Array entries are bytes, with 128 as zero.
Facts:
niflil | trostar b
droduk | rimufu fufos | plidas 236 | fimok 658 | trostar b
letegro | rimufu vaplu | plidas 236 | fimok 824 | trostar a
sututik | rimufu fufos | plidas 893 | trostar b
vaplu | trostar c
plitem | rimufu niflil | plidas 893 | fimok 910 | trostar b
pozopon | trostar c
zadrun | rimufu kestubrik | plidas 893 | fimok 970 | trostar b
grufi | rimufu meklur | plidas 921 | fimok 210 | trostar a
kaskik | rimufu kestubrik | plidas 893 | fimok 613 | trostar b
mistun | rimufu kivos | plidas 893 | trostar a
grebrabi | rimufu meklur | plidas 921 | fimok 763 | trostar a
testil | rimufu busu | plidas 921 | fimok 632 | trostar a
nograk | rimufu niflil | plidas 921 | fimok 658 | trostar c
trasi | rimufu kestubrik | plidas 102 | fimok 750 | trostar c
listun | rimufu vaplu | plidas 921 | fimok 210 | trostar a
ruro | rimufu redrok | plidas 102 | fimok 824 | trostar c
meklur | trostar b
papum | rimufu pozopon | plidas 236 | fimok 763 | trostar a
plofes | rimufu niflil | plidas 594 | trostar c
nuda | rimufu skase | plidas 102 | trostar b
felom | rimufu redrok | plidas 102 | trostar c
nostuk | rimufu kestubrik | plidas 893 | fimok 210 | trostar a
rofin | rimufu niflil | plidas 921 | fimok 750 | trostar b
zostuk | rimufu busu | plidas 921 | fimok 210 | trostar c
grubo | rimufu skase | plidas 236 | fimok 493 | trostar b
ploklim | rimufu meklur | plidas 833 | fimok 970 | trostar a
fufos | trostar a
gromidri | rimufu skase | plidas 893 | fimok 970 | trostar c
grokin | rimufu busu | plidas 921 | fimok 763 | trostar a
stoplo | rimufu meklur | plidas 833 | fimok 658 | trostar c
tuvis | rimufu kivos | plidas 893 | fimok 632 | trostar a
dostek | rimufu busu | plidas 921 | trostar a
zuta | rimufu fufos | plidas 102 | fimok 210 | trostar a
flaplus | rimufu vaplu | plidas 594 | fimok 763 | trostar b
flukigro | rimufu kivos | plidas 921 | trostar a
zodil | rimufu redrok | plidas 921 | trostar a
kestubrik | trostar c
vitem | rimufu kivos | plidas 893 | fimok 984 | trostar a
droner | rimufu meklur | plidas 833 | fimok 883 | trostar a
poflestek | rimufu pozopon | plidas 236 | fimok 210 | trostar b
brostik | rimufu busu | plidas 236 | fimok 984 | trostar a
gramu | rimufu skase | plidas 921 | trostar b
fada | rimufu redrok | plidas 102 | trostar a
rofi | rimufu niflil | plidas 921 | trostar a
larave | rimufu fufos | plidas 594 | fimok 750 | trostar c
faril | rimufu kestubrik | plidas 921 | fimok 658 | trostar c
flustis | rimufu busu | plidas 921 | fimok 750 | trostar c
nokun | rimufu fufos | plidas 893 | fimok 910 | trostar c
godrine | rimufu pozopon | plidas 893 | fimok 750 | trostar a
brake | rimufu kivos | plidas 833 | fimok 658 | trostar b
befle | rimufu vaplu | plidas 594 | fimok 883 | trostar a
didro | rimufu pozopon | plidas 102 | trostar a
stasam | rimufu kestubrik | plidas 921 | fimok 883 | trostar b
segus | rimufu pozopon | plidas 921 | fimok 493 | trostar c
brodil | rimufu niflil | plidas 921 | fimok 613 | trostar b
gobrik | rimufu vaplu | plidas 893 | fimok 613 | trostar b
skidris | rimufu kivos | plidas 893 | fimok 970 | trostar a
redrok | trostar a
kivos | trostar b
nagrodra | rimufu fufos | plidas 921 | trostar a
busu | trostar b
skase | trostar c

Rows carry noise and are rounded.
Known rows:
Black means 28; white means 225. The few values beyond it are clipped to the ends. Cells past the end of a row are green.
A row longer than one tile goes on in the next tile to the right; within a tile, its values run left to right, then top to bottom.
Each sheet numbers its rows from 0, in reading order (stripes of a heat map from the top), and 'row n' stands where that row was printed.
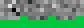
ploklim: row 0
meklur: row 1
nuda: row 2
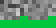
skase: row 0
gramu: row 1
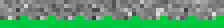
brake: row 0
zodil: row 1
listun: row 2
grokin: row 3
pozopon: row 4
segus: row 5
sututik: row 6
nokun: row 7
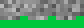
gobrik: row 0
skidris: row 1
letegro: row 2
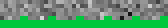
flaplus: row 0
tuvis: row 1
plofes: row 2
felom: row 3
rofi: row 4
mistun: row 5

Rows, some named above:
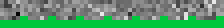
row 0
rofin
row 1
tuvis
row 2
droduk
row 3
faril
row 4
befle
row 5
flukigro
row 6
trasi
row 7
brodil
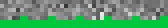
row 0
droduk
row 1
gramu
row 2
flustis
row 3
trasi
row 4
zostuk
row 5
befle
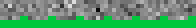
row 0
papum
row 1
flaplus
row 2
brodil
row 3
testil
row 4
godrine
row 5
stoplo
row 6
nostuk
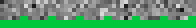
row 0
kivos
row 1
plitem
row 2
kaskik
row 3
segus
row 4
grubo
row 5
nograk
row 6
grebrabi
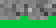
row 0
brostik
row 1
godrine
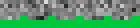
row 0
larave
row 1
niflil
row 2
stasam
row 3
nograk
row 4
zuta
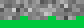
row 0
poflestek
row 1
ruro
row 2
papum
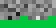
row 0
rofi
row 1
zadrun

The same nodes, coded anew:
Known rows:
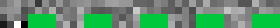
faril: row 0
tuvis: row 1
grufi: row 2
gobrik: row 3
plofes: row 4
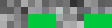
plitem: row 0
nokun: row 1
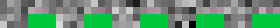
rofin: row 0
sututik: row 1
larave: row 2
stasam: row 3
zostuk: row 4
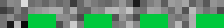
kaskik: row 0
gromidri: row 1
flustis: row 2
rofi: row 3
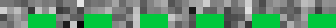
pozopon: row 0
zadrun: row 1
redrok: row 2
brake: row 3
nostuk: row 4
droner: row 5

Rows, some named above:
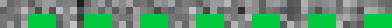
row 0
godrine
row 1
segus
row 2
testil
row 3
godrine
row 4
befle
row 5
ploklim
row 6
gramu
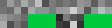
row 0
poflestek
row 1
trasi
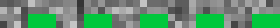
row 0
stoplo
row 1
nograk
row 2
felom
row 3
ploklim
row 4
poflestek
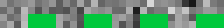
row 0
mistun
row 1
gobrik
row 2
grubo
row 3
larave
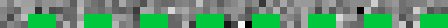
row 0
letegro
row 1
brostik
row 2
brodil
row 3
ruro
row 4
faril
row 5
papum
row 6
droduk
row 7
zuta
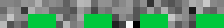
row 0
flaplus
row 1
droner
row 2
faril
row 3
brake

